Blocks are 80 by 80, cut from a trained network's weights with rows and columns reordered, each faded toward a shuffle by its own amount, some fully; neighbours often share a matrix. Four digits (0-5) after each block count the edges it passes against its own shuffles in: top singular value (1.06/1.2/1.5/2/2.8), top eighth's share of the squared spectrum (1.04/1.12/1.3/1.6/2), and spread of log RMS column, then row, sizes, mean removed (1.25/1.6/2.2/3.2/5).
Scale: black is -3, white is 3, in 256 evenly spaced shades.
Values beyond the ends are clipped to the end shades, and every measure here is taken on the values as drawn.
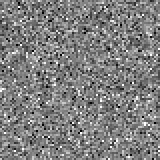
0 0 0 0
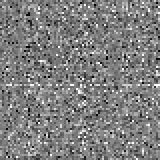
2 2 2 1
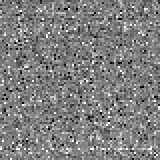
2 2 1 0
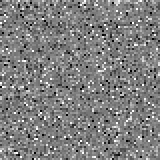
0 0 0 0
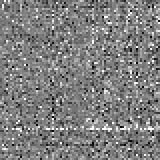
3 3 3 1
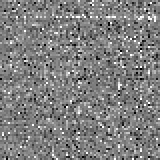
2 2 2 1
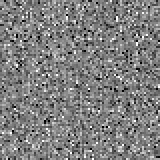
2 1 0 0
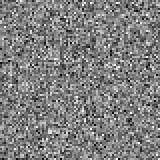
3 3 1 0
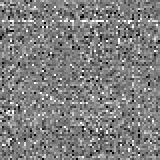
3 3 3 1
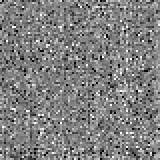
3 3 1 2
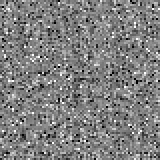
2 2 0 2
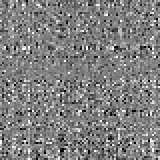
3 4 1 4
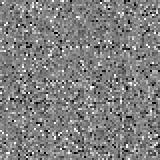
2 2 0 2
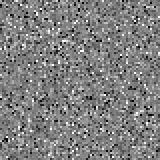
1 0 0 0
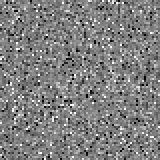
0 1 0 0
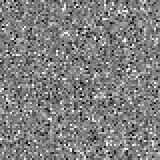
0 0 0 0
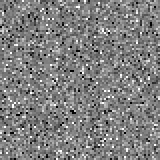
0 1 0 0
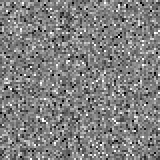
0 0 0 0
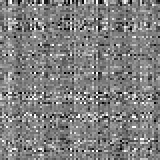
4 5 1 4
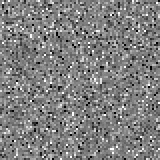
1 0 0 0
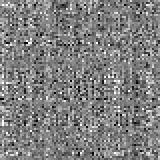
3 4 1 3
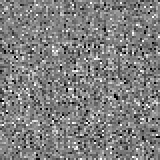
2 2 0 2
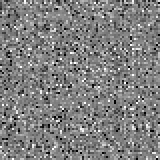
2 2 0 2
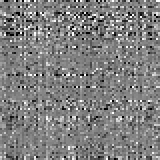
4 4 1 4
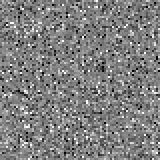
2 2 0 1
